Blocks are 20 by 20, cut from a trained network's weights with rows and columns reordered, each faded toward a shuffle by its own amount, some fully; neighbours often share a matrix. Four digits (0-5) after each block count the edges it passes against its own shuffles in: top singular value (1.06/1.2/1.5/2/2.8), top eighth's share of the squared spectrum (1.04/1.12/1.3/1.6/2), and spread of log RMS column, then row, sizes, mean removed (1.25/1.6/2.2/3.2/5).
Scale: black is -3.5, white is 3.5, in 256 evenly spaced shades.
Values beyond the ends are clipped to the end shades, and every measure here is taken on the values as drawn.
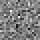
0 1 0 0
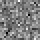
0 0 0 1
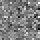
2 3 1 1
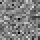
1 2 0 0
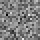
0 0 0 0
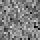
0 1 0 0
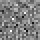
0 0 0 0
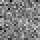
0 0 0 0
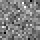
0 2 0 0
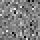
0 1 0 0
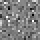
2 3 1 0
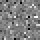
1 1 0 0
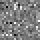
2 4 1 1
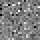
0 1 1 0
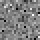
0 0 0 0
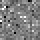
1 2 0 1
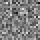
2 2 0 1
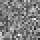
1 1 0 0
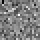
0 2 0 1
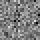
2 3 1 0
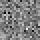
1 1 0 0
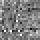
1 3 0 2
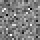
1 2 0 0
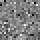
1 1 0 1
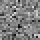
2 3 0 1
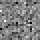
1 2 0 0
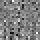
3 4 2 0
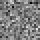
1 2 0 1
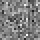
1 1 0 0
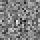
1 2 0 1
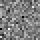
0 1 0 0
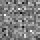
1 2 0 1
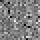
2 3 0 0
